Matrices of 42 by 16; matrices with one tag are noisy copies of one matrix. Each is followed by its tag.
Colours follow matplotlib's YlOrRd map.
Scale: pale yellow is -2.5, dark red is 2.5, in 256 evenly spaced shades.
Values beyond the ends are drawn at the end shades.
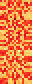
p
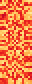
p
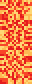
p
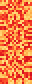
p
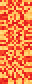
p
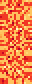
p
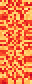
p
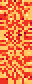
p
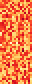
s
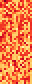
s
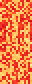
s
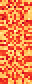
p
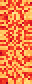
p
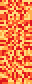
p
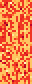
s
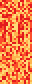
s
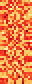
p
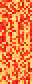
s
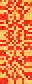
p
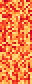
s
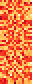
p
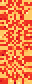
p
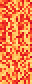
s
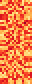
p
